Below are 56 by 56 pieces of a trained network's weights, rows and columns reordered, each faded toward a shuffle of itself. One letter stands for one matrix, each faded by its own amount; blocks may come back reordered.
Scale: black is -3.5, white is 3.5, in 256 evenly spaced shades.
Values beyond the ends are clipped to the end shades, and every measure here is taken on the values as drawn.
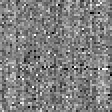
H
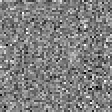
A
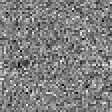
A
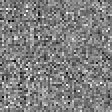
A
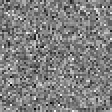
A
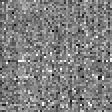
H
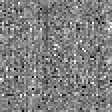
H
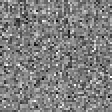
A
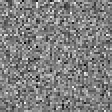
A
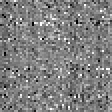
H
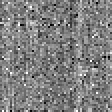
H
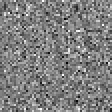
A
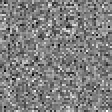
A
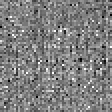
H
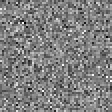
A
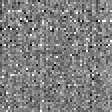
H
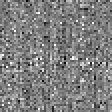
H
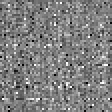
H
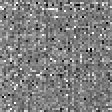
H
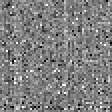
H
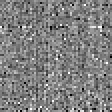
H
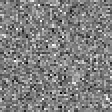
A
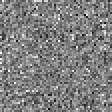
A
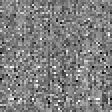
H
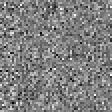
A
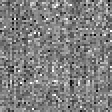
H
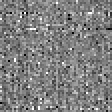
H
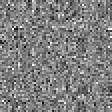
A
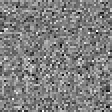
A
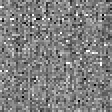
H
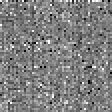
H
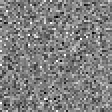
A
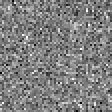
A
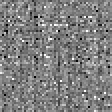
H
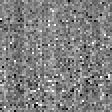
H
